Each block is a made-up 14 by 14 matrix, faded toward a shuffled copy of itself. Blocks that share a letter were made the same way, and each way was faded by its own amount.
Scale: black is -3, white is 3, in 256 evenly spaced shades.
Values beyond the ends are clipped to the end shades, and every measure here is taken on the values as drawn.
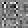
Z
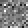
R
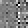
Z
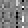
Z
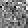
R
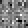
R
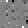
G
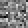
R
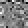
G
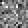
R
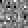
R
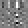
Z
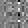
Z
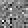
R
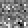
R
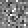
R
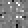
G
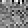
R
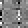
Z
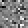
R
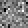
R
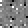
G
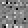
G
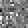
R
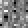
Z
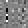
Z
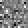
R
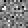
R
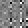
Z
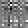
Z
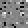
G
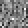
R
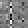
Z
